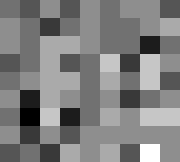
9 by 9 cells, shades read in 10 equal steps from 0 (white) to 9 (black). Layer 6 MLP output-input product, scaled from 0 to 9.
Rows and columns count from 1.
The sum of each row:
44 42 42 40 36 44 40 41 38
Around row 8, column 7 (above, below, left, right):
4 6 4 4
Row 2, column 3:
7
